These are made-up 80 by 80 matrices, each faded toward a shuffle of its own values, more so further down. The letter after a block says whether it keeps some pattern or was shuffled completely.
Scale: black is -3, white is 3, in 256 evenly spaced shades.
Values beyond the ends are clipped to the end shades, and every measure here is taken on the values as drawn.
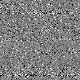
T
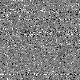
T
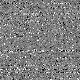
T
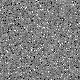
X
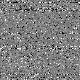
T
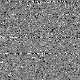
T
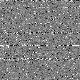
T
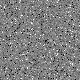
X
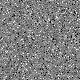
X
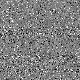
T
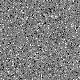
X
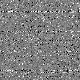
T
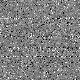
T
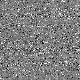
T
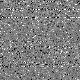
T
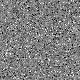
X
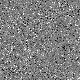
X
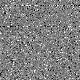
T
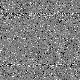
T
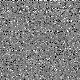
T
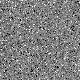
X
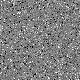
X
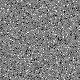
X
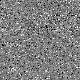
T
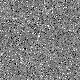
X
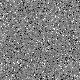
X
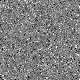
X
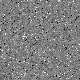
X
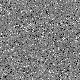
X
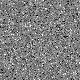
X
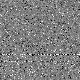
T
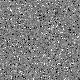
X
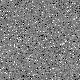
X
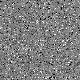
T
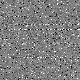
T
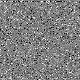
T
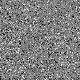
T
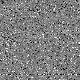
T
